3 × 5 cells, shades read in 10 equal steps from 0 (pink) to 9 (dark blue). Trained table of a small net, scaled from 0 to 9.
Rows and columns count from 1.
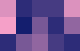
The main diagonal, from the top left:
1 9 4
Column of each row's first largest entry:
2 2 1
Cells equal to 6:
0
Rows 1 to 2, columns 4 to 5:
7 1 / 8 4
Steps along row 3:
down down up up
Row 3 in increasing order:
4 5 7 8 8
